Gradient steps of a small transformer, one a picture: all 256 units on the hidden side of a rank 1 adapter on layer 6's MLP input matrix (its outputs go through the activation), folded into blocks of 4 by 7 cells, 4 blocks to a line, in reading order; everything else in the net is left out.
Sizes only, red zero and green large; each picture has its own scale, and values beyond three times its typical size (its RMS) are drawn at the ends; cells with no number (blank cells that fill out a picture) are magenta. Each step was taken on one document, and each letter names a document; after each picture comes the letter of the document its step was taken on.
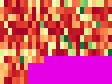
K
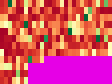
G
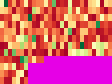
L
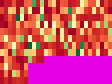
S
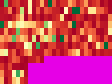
S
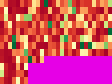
K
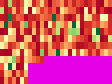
G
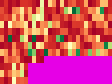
S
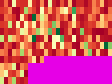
S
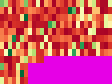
L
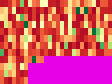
G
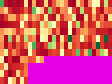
L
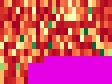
L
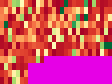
G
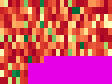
S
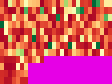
L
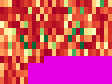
K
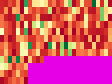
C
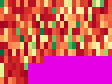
K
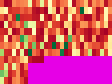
C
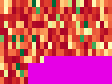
L
